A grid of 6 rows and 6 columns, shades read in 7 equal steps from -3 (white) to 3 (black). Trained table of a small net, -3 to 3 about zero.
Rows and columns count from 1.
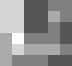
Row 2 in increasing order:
-2 -2 -1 0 1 1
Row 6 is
-1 0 0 0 1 1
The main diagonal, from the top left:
-2 -2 1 0 -1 1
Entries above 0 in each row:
2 2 3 1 0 2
